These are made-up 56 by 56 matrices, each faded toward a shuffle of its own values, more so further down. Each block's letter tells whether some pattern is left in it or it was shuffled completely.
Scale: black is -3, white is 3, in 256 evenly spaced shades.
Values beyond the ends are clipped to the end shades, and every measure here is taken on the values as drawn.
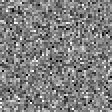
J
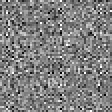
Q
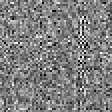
Q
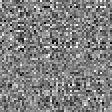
Q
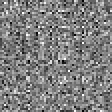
Q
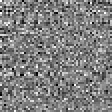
Q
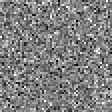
J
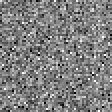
J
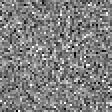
J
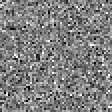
J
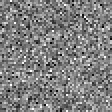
J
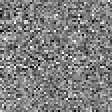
Q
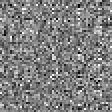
Q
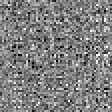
Q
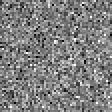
J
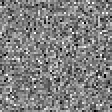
J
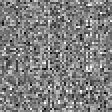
Q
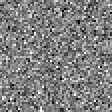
J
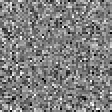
Q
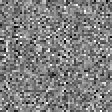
Q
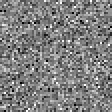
J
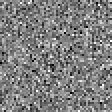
J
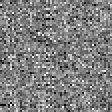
Q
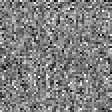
Q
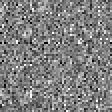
Q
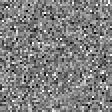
J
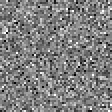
J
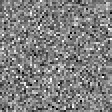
J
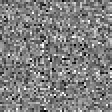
Q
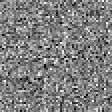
Q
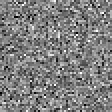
J
